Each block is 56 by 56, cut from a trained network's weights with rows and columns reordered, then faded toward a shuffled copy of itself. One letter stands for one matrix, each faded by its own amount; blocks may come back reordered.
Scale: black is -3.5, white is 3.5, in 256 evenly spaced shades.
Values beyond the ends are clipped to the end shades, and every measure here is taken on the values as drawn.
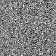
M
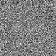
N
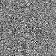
M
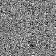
M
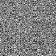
N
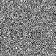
N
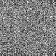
N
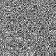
N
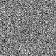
M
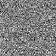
N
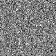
M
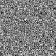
N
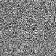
N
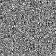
M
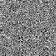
M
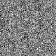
M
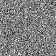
M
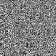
N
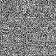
N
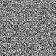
N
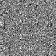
M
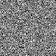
N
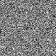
N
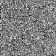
M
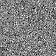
M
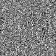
M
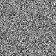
N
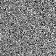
M
